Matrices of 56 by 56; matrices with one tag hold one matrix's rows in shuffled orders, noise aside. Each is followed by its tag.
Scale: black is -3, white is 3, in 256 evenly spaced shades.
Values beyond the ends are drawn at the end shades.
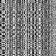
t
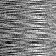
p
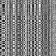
t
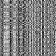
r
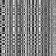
t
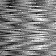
p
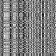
r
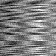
p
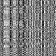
r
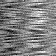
p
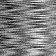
p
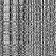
r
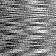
p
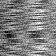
p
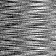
p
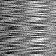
p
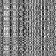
r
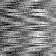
p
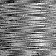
p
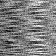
p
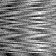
p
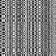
t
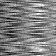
p
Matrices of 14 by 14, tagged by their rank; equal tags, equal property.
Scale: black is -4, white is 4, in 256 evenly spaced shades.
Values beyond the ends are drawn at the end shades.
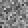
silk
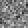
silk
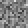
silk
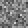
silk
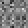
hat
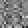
hat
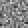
silk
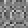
hat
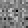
hat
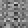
hat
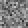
silk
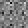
hat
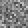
silk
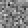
silk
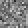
silk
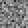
silk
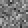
silk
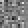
hat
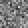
silk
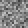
silk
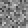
silk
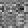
hat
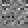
hat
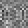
hat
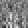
hat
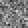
silk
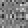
hat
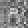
hat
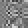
hat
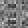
hat
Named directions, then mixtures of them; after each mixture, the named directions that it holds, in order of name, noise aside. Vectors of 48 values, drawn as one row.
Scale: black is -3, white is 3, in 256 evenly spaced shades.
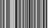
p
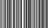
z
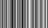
p, z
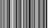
p, z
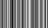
p, z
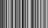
z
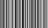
p, z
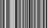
p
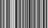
p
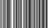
p, z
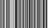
p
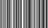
p, z
